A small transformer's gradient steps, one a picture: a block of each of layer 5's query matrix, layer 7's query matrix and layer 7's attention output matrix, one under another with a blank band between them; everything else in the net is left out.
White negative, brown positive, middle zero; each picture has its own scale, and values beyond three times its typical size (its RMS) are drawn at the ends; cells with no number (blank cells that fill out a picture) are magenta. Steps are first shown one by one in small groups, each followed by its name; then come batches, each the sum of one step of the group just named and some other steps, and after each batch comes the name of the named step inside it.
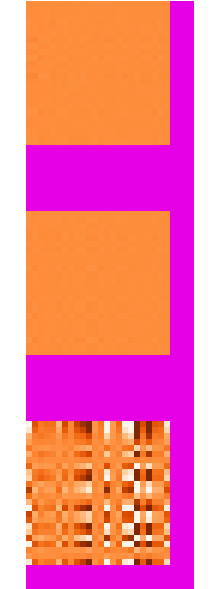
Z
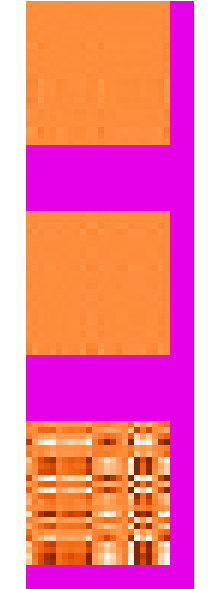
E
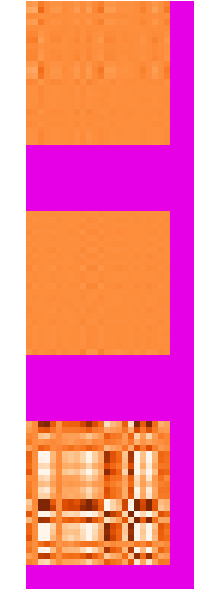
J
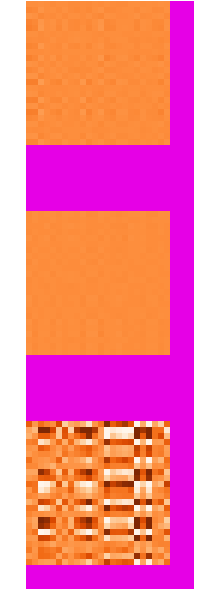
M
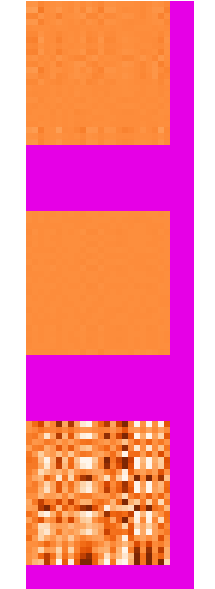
J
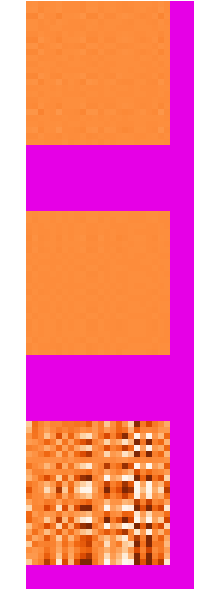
Z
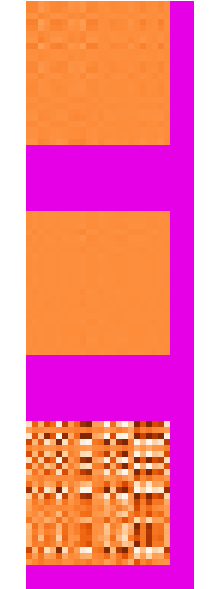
Z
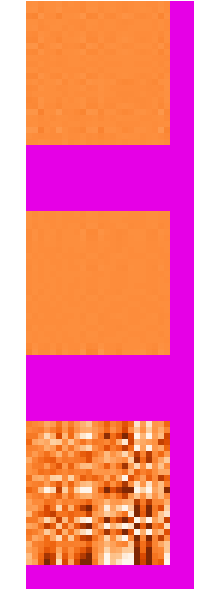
E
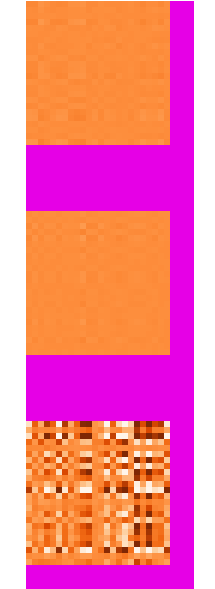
Z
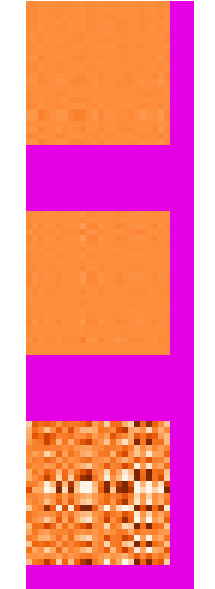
Z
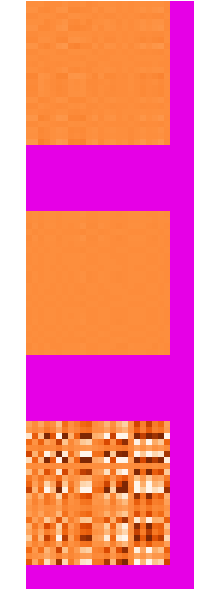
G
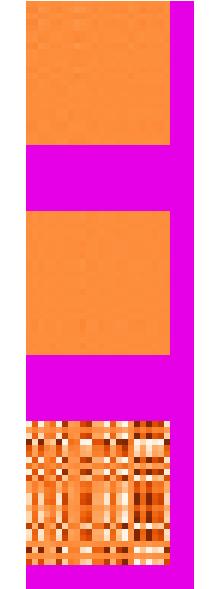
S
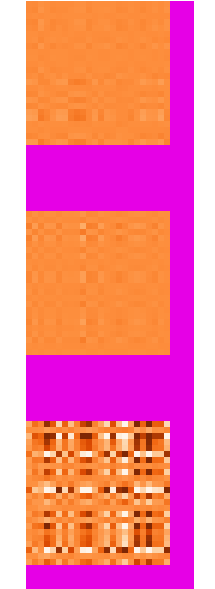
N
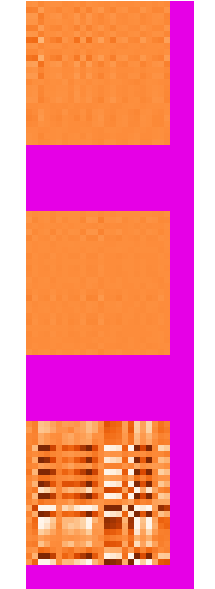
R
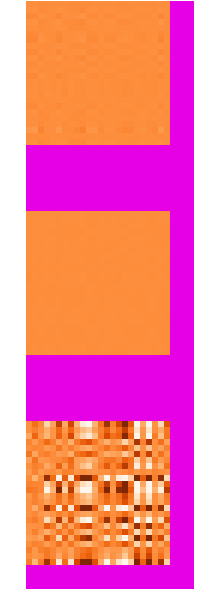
G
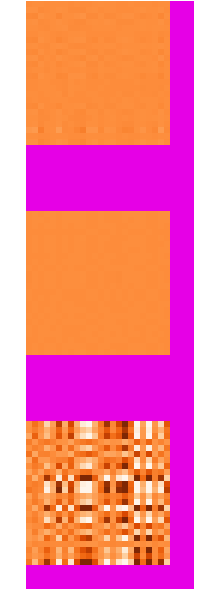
G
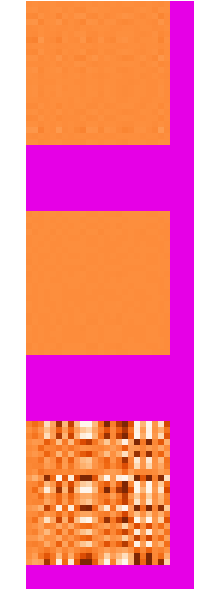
R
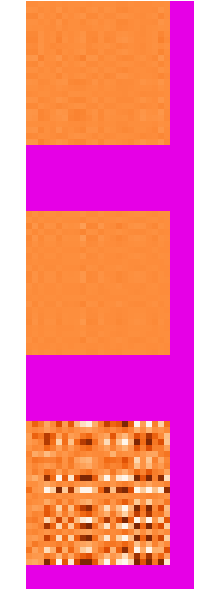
N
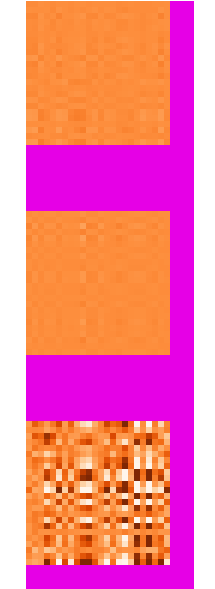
N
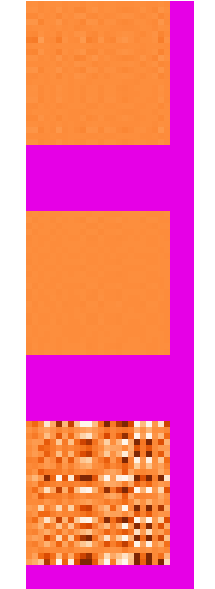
R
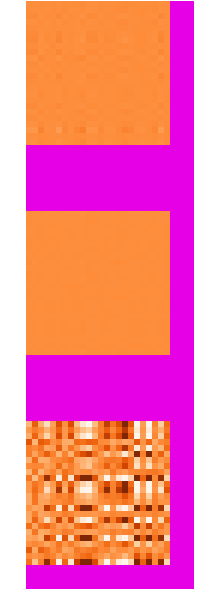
S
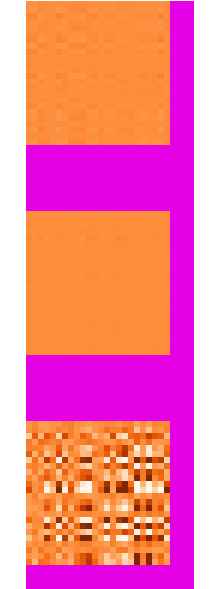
G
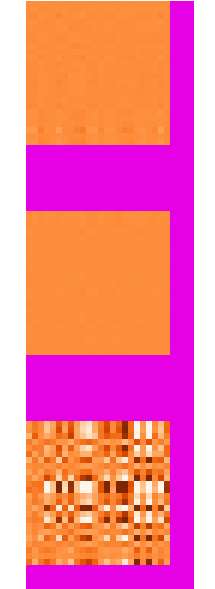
G
